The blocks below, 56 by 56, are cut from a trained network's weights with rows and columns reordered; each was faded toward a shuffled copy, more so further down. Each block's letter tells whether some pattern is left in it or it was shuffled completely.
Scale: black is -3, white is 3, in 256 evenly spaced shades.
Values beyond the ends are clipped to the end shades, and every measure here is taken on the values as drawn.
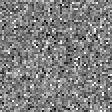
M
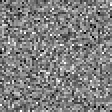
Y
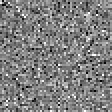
M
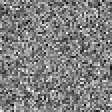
M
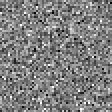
Y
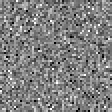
Y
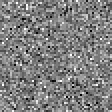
Y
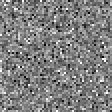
Y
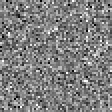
M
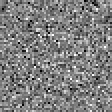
Y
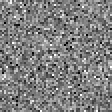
Y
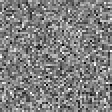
M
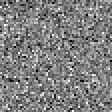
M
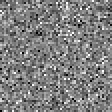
M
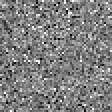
Y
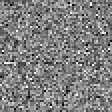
M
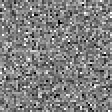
Y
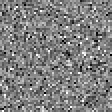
Y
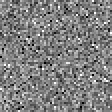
Y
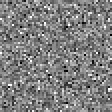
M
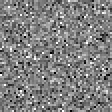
Y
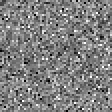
Y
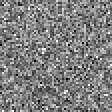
M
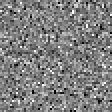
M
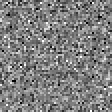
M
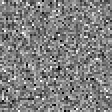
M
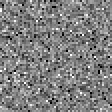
Y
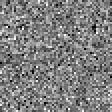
Y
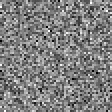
Y
